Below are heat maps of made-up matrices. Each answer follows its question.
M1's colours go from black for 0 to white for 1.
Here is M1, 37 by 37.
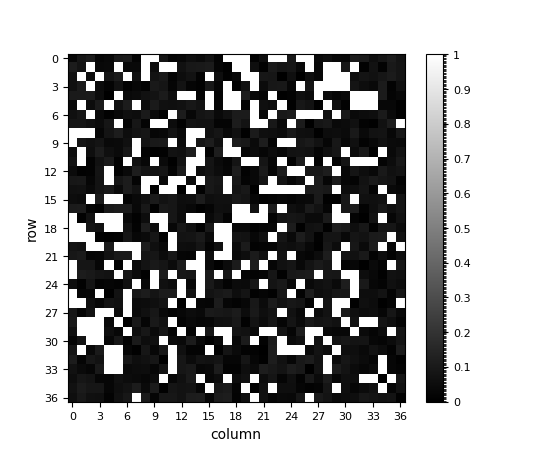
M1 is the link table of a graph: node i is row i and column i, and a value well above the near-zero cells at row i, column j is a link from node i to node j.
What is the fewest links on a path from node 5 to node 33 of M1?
1
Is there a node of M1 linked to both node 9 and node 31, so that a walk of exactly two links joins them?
yes
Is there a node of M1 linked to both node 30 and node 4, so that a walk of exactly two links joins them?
yes
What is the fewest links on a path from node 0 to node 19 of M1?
1
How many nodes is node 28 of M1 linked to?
8
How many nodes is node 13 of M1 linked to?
9
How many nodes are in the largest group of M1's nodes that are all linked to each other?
4
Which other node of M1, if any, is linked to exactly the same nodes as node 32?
node 33
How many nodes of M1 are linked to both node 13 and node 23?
3
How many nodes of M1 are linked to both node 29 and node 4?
5
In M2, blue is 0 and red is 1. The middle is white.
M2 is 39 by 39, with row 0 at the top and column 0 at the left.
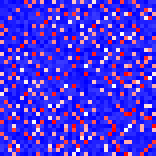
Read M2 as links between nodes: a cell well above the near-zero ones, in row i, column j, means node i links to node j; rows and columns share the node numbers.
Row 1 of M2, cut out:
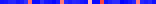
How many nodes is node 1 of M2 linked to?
5
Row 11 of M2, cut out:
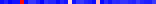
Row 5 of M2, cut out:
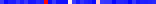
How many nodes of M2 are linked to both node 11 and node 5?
2
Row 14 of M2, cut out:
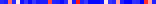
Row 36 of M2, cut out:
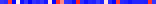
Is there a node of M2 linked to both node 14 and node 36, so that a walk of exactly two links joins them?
yes
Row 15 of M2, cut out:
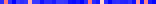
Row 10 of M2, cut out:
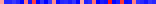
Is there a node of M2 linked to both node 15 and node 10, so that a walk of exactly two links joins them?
no
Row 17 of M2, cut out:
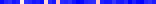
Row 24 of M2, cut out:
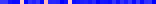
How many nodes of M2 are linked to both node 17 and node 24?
2
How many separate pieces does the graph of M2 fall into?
1
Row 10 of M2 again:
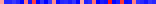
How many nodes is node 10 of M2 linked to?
9
